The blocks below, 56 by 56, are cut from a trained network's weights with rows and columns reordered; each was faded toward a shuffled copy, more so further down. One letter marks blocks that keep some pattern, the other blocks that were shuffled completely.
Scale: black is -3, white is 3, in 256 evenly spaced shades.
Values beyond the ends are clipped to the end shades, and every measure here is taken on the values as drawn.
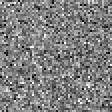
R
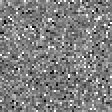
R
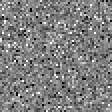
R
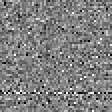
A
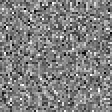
A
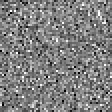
R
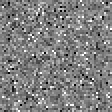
R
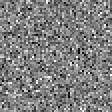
R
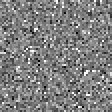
R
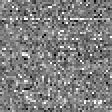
A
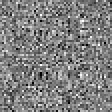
A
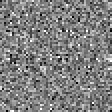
A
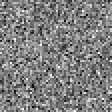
R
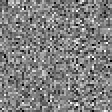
A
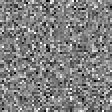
A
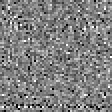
A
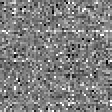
A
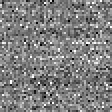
A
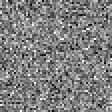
R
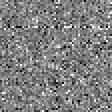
A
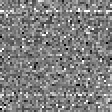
A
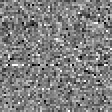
A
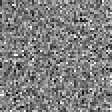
A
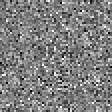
A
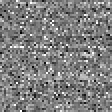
A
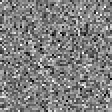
R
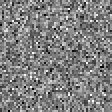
R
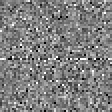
A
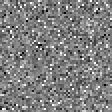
R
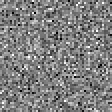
R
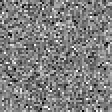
R
